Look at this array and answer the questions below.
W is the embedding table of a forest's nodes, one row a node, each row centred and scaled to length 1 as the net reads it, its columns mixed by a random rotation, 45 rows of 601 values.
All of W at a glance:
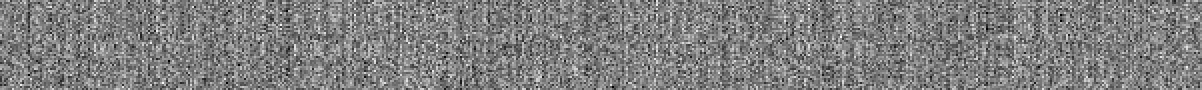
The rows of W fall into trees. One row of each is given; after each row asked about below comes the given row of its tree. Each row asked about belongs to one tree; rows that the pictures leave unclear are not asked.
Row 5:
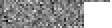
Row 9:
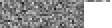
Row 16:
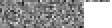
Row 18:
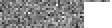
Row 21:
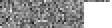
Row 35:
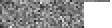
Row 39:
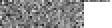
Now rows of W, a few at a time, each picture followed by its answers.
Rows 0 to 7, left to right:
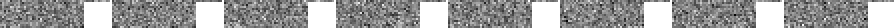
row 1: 35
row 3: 18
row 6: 16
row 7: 9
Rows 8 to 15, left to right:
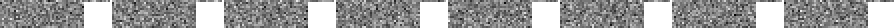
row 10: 9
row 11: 18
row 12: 16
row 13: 9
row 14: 16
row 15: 9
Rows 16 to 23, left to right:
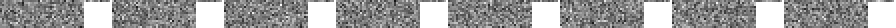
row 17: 18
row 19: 18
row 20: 39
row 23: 9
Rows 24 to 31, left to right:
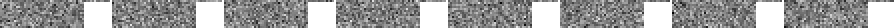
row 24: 9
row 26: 21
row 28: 5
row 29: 39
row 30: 35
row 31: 35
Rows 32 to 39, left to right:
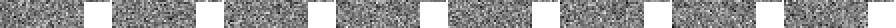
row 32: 18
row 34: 9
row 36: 5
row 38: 35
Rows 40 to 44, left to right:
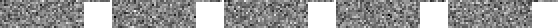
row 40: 39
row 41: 16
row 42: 39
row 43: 21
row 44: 5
